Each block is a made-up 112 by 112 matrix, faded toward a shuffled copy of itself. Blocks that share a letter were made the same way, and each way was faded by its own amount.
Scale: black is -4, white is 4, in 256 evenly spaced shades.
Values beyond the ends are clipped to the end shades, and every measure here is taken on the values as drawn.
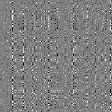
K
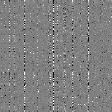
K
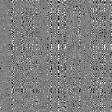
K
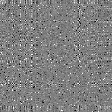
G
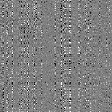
K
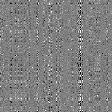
K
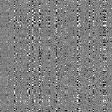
K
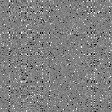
G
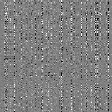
K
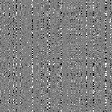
K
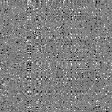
G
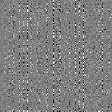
K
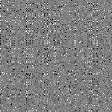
G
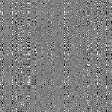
K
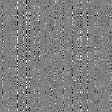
K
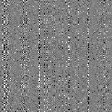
K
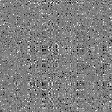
G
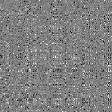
G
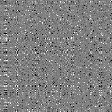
G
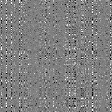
K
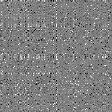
G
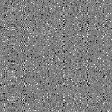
G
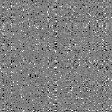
G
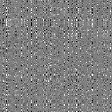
K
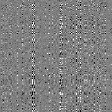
K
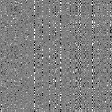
K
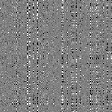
K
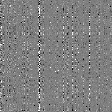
K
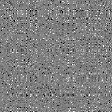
G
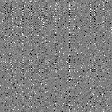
G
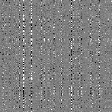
K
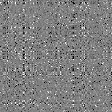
G
